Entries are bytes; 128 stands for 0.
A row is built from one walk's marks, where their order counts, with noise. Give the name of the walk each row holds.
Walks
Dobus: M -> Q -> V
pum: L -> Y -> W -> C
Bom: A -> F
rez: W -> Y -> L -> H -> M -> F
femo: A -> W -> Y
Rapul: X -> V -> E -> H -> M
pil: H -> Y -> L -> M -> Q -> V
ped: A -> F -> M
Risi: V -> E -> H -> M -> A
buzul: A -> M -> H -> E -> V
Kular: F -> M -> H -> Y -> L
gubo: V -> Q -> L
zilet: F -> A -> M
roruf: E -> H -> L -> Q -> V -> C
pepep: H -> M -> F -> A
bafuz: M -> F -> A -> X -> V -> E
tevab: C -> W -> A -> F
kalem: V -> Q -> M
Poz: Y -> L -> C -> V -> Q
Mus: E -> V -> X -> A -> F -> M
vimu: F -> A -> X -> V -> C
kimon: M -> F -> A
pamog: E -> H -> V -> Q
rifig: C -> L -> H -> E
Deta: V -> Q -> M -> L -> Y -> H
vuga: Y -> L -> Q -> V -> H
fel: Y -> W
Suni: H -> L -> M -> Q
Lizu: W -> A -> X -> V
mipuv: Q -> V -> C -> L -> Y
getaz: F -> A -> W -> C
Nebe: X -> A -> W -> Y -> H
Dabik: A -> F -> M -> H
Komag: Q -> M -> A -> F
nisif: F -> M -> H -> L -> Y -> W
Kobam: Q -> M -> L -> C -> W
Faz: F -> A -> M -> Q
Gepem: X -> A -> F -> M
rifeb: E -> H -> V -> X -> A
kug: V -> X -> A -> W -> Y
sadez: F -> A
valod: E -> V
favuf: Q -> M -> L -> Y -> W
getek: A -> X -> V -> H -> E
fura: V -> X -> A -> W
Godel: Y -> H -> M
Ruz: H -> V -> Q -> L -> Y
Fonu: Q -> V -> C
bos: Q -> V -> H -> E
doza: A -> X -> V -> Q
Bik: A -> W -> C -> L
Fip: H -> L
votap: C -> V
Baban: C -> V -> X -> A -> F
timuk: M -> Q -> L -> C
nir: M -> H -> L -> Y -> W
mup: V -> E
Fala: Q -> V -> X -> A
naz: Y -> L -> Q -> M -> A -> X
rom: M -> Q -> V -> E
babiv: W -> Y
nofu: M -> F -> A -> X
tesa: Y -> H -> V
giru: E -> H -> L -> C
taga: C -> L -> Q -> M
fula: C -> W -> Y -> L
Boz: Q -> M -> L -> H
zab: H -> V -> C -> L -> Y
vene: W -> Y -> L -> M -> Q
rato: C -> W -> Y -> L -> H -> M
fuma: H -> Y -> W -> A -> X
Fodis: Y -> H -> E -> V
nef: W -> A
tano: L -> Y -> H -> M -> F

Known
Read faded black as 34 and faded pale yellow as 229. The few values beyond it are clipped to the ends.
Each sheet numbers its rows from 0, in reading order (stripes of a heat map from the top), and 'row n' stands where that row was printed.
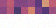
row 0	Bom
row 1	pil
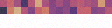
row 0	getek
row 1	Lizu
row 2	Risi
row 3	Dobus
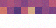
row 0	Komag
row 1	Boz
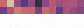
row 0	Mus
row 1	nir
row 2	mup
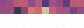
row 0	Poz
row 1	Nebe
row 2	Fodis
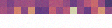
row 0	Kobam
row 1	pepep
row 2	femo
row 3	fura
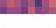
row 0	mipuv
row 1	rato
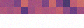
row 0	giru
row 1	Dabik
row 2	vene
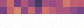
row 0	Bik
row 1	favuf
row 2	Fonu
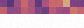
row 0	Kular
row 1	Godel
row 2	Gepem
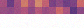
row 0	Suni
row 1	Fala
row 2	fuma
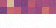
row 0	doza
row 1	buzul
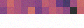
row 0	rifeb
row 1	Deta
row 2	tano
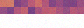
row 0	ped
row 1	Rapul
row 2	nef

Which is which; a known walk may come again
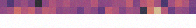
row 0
fel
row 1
nisif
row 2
Ruz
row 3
sadez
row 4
rom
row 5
getek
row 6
mipuv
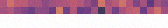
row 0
Fonu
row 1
zab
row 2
timuk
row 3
tesa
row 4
Rapul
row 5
rifig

